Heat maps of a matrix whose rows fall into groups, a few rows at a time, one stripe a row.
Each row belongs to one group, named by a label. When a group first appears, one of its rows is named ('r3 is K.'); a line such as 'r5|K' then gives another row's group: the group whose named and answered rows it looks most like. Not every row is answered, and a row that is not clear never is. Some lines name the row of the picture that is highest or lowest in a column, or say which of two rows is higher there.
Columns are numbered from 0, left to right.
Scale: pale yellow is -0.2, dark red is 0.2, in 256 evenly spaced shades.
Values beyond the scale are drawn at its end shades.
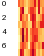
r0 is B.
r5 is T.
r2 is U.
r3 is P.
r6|U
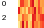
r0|U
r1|B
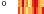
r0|T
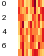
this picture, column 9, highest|7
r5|U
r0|B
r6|U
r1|P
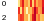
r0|U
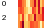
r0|B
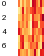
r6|U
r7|P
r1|T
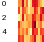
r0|T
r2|T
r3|B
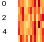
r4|P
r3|B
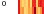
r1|P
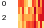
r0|B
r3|T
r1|P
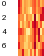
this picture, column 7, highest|3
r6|P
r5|B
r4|B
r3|T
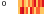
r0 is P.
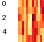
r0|T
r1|P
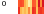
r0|B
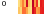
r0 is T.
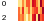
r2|B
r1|P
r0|T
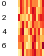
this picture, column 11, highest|2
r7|T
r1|U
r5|B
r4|U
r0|U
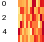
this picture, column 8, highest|0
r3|U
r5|P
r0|P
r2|T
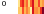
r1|P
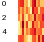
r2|P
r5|B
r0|B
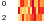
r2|T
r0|U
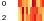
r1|T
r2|T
